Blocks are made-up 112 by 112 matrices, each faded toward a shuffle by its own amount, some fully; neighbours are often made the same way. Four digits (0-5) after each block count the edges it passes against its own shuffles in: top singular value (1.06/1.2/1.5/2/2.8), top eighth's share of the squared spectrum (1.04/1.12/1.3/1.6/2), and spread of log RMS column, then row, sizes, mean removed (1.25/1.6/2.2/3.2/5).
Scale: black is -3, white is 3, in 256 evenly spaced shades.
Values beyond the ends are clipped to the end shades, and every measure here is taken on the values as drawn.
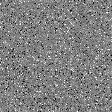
3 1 0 0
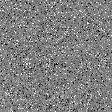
3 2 1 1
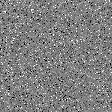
2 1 0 0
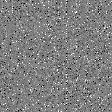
3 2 1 0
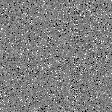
3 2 1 0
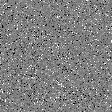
2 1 0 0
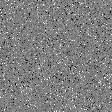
0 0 0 0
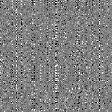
5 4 3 2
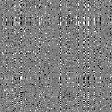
5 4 4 3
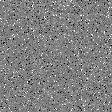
2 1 0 0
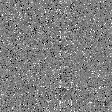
3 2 1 0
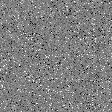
2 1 0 0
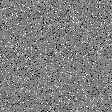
0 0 0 0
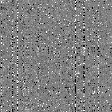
4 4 3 1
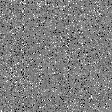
3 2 2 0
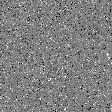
1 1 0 0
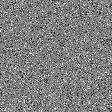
1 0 0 0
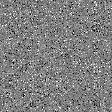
3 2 1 1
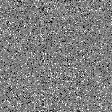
3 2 1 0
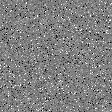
0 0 0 0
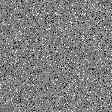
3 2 1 0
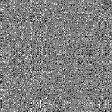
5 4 3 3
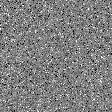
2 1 0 0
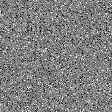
2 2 1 0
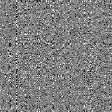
4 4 3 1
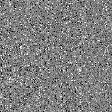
3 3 2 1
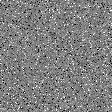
0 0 0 0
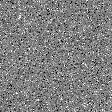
0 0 0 0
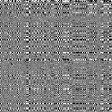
5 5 4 4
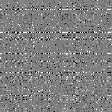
5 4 2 3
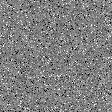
0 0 0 0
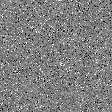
1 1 0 0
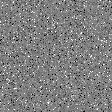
2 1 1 0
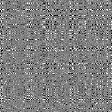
5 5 3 4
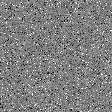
2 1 0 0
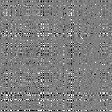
5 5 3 4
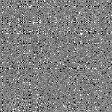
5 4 3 3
